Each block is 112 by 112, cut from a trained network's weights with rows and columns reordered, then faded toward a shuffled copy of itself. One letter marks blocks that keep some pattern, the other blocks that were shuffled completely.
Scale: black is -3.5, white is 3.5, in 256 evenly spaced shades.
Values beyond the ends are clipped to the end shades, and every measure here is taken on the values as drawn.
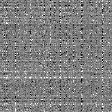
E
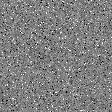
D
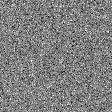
D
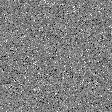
D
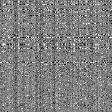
E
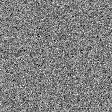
D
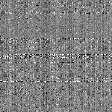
E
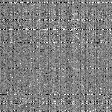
E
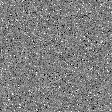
D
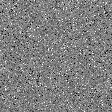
D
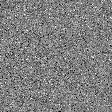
D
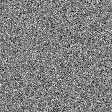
D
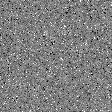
D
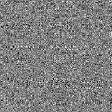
E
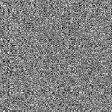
E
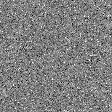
D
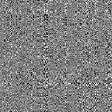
E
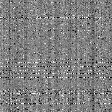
E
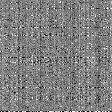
E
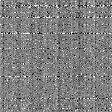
E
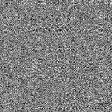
E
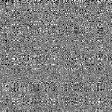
E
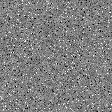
D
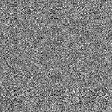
E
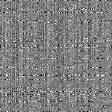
E
